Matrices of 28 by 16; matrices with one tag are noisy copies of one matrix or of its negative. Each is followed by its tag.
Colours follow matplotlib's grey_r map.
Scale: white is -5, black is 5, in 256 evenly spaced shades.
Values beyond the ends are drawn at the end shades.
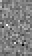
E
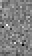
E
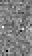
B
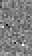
E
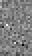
E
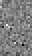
E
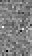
B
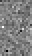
B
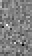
E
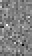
E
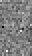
B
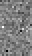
B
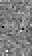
B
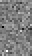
B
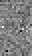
B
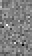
E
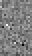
E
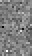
B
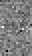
B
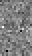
B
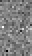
B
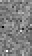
B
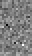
E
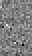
E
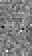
B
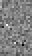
E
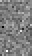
B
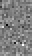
E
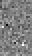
E
